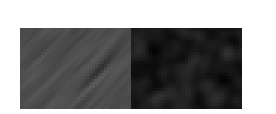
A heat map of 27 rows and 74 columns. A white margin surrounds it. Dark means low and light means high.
The table splits into one row of 2 panels. Panel 1,1: low, slanting up to the right, faint in contrast. Panel 1,2: very low, blotchy, faint in contrast.
